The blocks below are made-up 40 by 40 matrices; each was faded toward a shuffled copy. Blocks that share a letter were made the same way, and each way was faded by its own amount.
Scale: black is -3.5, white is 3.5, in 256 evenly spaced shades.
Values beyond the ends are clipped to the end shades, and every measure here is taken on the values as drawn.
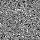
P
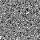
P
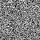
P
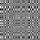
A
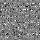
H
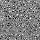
H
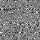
H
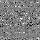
H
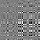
A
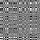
A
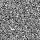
P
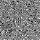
H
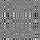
A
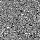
P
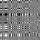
A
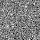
P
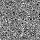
P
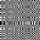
A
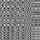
A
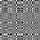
A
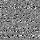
H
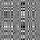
A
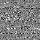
H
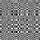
A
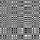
A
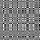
A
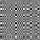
A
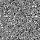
P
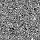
P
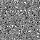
H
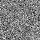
P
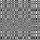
A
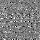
H
